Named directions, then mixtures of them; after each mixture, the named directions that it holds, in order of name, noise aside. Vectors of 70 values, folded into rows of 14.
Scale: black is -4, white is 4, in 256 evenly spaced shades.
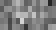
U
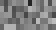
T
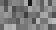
T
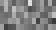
T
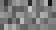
T, U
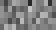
T, U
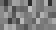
T, U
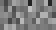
T, U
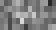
U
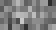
U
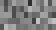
T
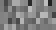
T, U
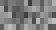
T, U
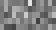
T
